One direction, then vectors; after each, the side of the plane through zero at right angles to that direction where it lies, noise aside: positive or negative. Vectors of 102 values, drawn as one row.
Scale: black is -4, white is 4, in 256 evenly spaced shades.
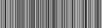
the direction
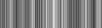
negative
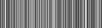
negative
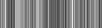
negative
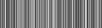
negative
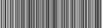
positive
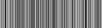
positive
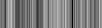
positive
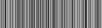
positive
